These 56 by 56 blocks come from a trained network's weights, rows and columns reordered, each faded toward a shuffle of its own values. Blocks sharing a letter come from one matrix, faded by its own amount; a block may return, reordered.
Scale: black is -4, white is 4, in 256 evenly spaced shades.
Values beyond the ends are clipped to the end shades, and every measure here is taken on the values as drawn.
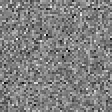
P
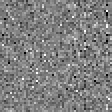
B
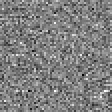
P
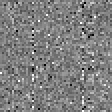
B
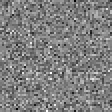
P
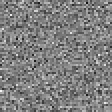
P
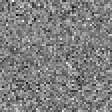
P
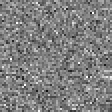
P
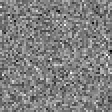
P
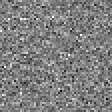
P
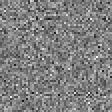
P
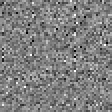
B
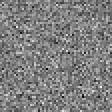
P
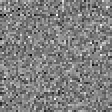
P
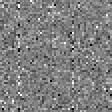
B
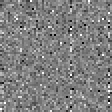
B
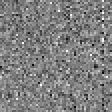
B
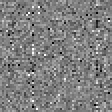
B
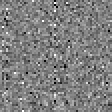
B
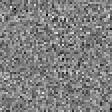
P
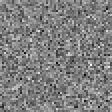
P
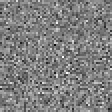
P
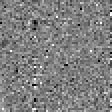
B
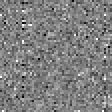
B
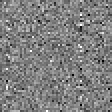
B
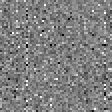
B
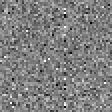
B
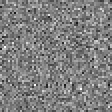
P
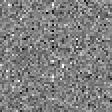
B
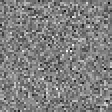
P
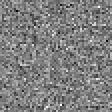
P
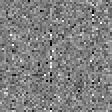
B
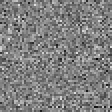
P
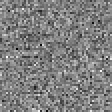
P
